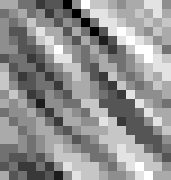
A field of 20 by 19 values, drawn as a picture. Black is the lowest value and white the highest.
The grain runs diagonally down to the right. The ninth with the highest average is the top right. Values change most from cell to cell in the top middle.
